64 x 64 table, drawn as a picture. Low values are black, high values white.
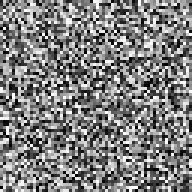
There is no seam. The halves do not mirror each other. No row or column stands out. On average the colour sits 50% of the way up the scale. The grain is fine, like static. The values spread evenly over their range.
